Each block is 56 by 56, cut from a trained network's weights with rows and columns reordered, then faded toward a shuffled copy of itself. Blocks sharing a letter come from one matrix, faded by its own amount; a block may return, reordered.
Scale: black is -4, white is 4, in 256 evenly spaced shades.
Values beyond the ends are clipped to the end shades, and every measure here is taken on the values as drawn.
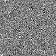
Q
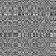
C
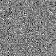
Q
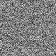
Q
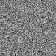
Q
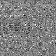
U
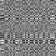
C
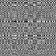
C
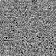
U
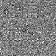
U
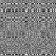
C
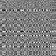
C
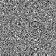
Q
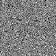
Q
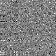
U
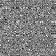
U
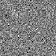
Q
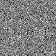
Q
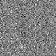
Q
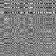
C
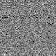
U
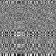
C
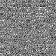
U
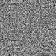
Q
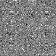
U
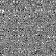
U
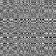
C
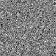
Q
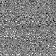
U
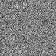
Q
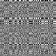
C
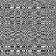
C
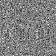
Q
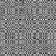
C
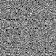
U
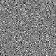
Q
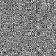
Q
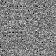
U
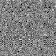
U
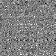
U
